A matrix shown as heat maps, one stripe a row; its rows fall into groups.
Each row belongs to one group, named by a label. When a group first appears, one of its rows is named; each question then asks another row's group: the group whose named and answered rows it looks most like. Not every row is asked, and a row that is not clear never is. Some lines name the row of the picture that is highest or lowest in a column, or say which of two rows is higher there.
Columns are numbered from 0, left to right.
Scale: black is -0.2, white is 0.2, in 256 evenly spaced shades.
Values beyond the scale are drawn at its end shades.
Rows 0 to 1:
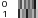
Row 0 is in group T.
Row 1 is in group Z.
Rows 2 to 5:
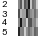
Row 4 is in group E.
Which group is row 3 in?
Z
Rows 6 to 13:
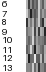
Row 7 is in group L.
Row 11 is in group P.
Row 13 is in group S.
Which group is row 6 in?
T
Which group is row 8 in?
Z
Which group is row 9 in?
S
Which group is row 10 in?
S
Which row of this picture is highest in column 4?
12
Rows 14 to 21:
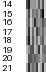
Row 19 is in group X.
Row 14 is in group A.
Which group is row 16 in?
P
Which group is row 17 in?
E
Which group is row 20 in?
L
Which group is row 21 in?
T
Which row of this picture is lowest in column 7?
15
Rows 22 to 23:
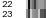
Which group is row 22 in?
L
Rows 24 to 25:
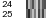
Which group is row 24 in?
X
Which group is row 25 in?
A
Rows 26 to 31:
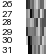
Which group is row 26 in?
A
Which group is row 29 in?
Z
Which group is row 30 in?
L
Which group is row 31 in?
L
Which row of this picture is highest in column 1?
27
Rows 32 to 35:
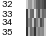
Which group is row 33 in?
X
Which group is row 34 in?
Z
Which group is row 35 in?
Z
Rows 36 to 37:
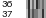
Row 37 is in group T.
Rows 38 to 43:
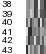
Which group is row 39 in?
P
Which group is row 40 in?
X
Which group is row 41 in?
L
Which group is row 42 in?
E
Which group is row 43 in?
Z
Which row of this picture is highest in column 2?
39
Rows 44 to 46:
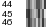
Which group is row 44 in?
S
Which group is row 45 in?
A
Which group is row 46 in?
A
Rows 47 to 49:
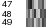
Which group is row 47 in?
A
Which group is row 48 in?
P
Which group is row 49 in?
X
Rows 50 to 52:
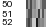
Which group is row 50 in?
Z
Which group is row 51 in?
A
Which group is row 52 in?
E
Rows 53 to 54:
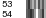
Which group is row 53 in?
A
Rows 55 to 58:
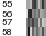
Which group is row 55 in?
P
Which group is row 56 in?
L
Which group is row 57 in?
L
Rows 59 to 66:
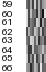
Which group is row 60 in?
T
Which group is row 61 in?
L
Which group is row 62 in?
X
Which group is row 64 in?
L
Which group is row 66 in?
X
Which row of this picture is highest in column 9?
60
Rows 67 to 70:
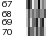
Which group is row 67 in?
A
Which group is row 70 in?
T
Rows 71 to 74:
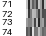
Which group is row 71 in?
T
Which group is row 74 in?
Z
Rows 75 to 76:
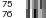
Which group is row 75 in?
P
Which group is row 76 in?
P
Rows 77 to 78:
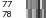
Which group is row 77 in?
X
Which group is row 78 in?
S
